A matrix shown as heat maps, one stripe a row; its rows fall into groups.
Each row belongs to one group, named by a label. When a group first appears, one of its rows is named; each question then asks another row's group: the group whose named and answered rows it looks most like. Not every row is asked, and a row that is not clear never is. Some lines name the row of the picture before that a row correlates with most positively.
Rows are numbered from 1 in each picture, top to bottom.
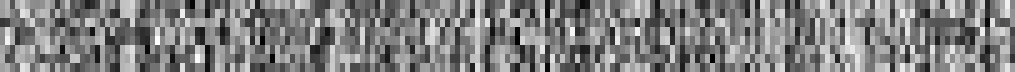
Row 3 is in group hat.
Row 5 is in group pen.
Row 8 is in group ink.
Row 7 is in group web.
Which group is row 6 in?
ink
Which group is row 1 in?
ink
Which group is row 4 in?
pen
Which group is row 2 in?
ink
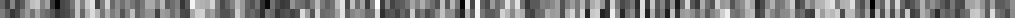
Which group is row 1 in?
hat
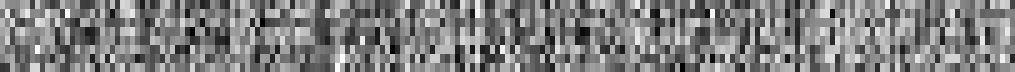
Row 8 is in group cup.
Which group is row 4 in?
ink
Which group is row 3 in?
pen
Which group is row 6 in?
cup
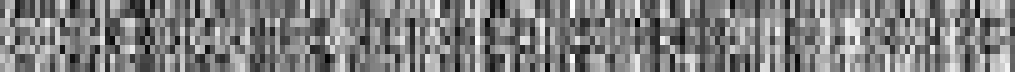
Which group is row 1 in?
pen
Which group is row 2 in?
pen
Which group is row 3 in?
ink
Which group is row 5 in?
pen
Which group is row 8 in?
pen
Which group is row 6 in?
ink
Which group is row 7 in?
pen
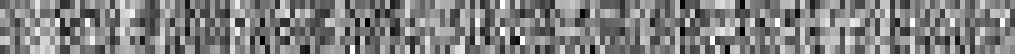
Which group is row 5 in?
ink
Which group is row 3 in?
ink
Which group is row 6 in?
cup
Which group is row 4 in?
cup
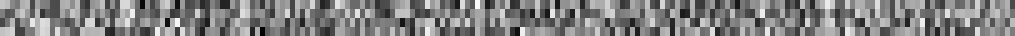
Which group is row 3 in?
cup
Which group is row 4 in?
pen
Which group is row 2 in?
web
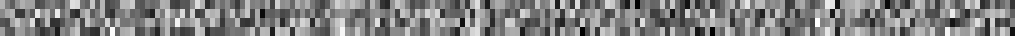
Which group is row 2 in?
pen
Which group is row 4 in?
web
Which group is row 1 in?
web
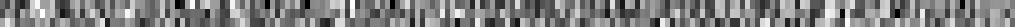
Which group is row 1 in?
cup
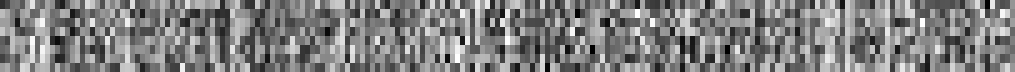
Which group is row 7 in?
hat
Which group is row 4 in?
pen
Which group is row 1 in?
hat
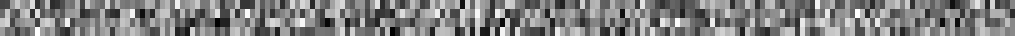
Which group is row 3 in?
ink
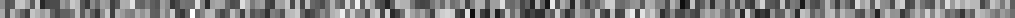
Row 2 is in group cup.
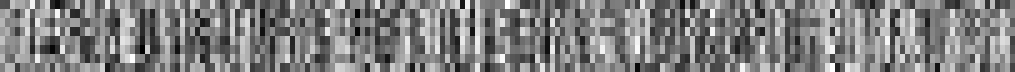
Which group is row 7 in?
web
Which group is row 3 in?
web
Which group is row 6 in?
web
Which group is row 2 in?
ink
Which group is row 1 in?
hat
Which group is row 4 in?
ink
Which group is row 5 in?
web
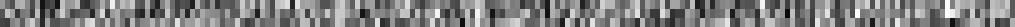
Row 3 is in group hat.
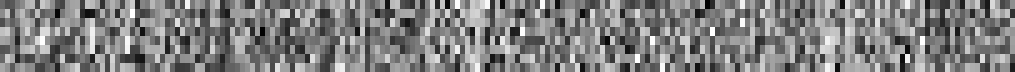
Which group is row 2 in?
web
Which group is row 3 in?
hat
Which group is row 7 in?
pen
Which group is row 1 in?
hat
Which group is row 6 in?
hat
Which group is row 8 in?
web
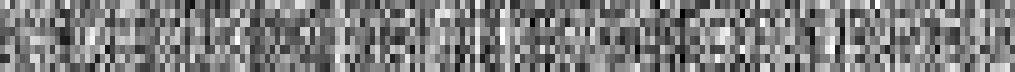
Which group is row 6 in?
pen
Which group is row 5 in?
cup
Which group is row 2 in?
cup
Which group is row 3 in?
pen
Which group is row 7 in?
cup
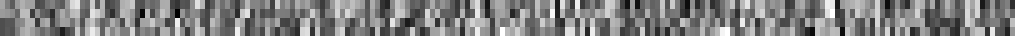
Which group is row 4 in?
hat
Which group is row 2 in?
web
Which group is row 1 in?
web
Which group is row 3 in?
hat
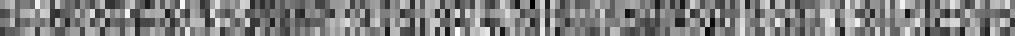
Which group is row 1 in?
pen
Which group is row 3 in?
pen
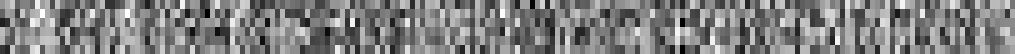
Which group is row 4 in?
ink
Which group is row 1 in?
pen
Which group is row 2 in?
cup
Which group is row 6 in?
cup
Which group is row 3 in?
cup
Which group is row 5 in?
ink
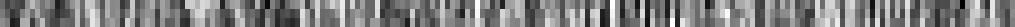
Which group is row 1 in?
hat
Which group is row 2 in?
hat
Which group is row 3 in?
hat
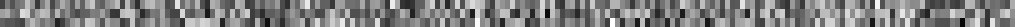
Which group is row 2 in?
ink
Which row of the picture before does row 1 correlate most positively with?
3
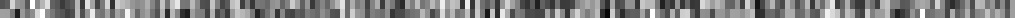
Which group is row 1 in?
cup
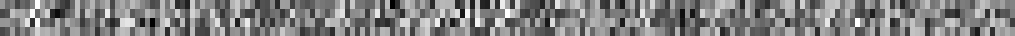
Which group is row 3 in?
web
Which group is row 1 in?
cup
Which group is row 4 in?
cup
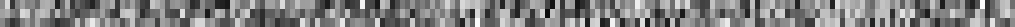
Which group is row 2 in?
ink
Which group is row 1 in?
ink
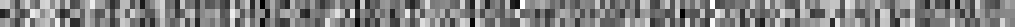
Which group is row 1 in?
ink
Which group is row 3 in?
ink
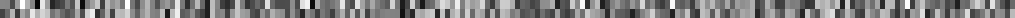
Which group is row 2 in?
cup
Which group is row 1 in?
hat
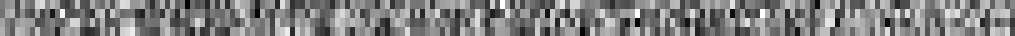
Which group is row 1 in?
cup
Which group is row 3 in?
web
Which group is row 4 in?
web
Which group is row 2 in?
pen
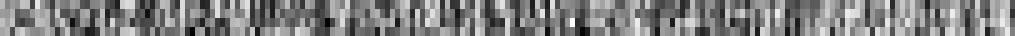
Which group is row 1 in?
web
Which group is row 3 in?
pen
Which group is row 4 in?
ink
